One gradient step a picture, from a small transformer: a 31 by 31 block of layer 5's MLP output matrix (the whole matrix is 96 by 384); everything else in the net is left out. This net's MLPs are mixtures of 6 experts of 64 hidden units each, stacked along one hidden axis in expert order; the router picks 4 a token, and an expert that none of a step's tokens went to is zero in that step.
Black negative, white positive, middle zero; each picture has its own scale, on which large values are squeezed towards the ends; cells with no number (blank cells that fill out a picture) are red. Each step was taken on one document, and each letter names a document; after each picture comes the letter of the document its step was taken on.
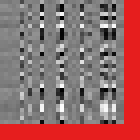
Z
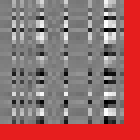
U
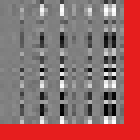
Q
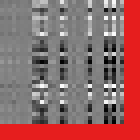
Q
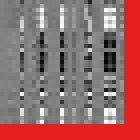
Q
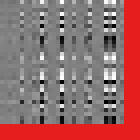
Q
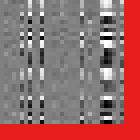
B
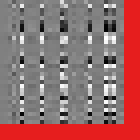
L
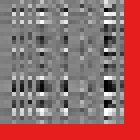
U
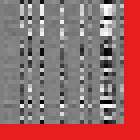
B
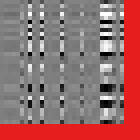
B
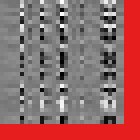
Z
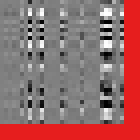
B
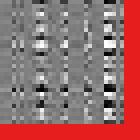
U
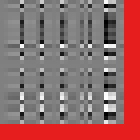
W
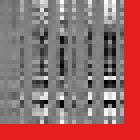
Q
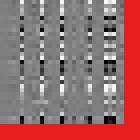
Q
